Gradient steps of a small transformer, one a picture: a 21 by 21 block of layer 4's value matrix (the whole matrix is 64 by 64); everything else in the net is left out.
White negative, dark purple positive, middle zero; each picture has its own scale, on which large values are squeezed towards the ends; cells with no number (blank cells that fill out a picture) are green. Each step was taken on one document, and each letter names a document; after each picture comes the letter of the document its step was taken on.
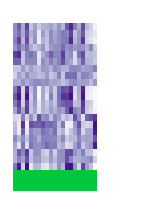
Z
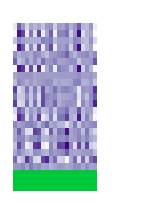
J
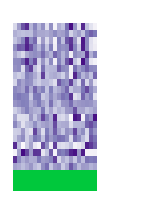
Z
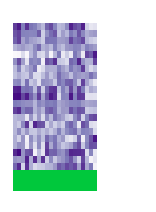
Z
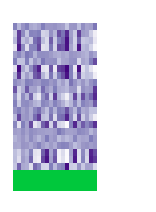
J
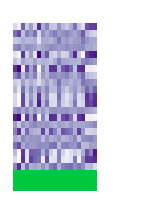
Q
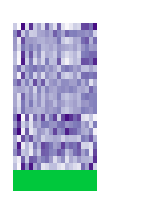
Q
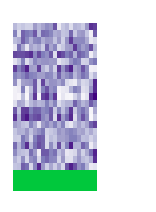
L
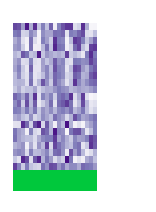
Z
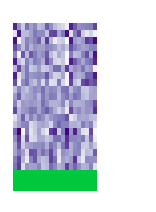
Q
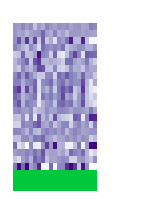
Z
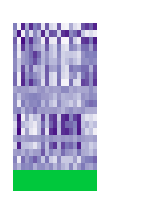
Q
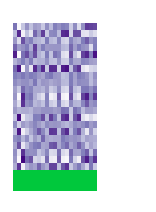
Q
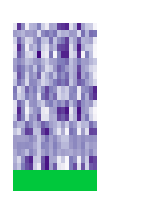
J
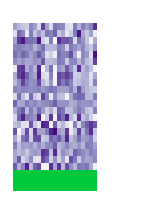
L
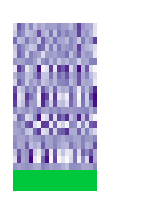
J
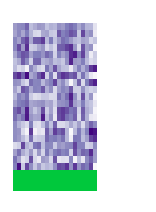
Z
